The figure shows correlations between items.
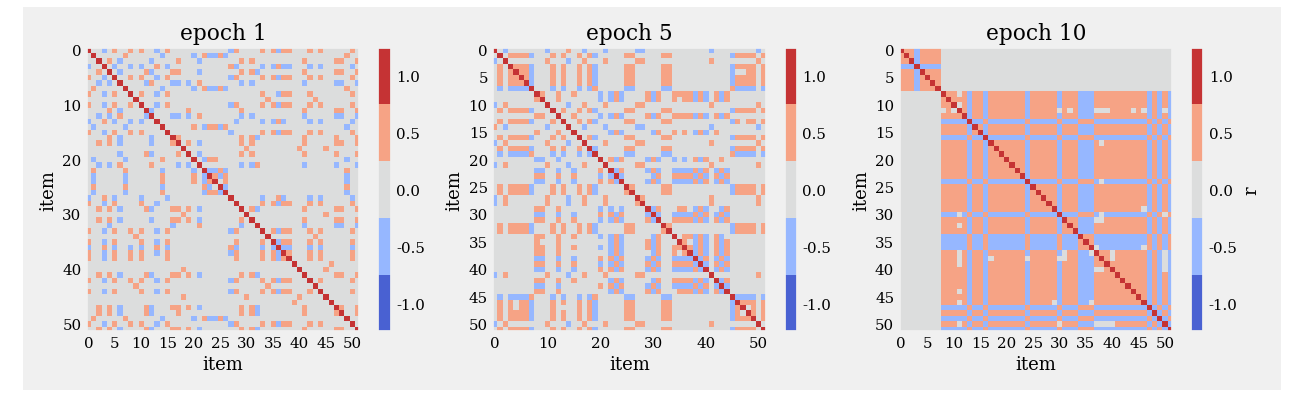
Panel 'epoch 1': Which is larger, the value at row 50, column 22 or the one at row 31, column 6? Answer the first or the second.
the first
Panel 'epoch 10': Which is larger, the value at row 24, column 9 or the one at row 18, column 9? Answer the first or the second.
the second
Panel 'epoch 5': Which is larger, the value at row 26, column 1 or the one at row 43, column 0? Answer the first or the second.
the first
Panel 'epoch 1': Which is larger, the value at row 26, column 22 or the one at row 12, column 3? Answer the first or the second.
the second
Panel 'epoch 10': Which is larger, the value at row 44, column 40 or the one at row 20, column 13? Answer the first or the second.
the first
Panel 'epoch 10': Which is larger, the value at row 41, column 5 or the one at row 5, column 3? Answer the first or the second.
the first
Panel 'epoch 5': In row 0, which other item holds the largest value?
14
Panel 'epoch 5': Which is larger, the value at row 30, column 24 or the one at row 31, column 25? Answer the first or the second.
the first
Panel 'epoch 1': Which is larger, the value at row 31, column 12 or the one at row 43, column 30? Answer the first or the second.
the second
